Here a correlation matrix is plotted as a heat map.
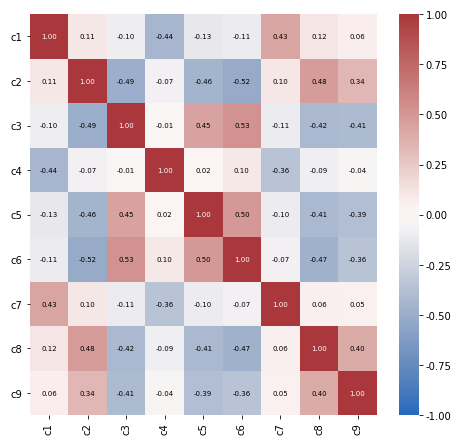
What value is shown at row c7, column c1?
0.43
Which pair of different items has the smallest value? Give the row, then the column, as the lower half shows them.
c6, c2
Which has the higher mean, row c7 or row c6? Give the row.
c7
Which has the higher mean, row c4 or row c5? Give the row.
c5
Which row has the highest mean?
c7
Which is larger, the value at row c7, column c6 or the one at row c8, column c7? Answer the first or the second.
the second
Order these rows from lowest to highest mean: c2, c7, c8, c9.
c2, c9, c8, c7
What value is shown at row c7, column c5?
-0.10
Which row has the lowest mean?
c4
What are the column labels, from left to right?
c1, c2, c3, c4, c5, c6, c7, c8, c9
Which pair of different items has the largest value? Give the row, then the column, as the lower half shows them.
c6, c3
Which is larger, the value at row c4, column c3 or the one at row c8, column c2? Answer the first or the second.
the second
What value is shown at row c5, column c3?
0.45
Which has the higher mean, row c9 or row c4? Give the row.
c9
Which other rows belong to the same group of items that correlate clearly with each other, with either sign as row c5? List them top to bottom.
c2, c3, c6, c8, c9
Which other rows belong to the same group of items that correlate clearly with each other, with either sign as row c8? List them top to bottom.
c2, c3, c5, c6, c9
